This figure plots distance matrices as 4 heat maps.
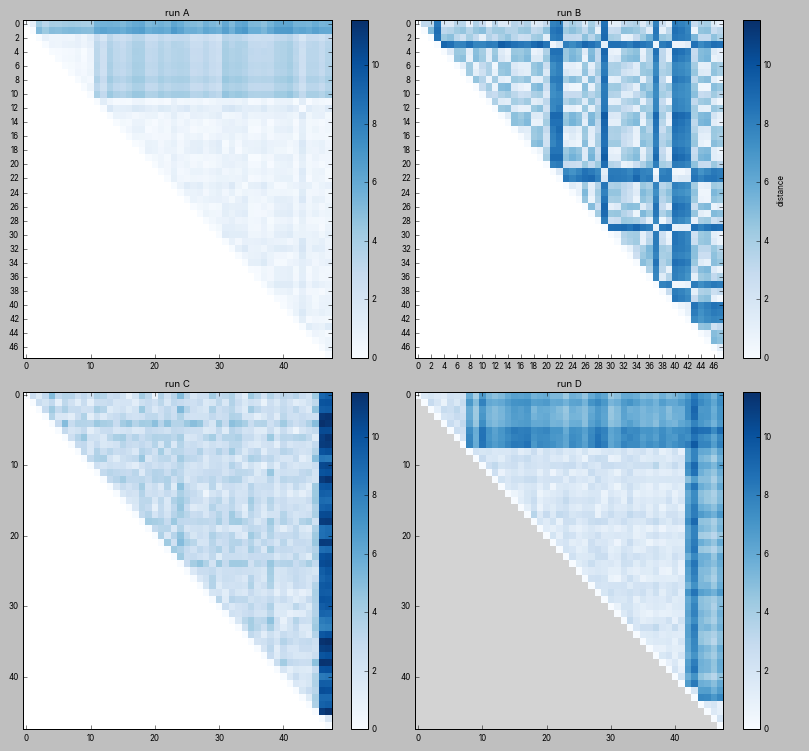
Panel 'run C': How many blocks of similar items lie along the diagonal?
2
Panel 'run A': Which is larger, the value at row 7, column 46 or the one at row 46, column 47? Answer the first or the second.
the first
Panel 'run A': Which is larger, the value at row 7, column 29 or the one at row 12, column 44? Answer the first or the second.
the first
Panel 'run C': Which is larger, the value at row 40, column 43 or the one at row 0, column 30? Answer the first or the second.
the second
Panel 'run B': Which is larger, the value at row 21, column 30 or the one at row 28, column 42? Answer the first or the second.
the first
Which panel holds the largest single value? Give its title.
run C
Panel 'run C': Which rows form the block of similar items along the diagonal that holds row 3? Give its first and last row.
0 to 45
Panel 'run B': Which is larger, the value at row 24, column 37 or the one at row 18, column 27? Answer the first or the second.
the first
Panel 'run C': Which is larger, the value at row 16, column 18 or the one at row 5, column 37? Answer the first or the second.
the first
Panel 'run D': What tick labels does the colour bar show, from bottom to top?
0, 2, 4, 6, 8, 10
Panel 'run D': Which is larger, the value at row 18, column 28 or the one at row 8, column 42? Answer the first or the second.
the second
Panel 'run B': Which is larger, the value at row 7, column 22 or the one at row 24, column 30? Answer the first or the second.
the first
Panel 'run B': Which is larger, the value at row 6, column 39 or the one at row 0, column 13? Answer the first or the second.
the first
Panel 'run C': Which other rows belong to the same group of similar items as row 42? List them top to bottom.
0, 1, 2, 3, 4, 5, 6, 7, 8, 9, 10, 11, 12, 13, 14, 15, 16, 17, 18, 19, 20, 21, 22, 23, 24, 25, 26, 27, 28, 29, 30, 31, 32, 33, 34, 35, 36, 37, 38, 39, 40, 41, 43, 44, 45
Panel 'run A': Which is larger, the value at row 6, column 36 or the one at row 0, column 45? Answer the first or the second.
the second
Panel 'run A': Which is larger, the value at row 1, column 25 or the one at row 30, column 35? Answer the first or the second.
the first
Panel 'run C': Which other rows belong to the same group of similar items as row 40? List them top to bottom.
0, 1, 2, 3, 4, 5, 6, 7, 8, 9, 10, 11, 12, 13, 14, 15, 16, 17, 18, 19, 20, 21, 22, 23, 24, 25, 26, 27, 28, 29, 30, 31, 32, 33, 34, 35, 36, 37, 38, 39, 41, 42, 43, 44, 45
